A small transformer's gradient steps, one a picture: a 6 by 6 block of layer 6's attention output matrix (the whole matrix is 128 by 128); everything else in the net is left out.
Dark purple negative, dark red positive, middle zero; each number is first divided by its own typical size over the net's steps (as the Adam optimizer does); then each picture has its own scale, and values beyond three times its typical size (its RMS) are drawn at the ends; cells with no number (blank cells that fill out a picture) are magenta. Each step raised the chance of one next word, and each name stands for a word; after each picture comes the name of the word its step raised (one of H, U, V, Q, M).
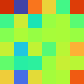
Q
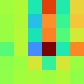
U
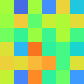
Q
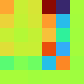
U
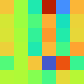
U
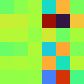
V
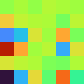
Q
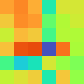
U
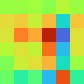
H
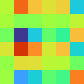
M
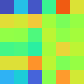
Q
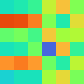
V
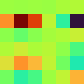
V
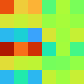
M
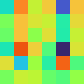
U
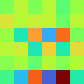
M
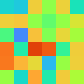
Q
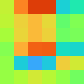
U
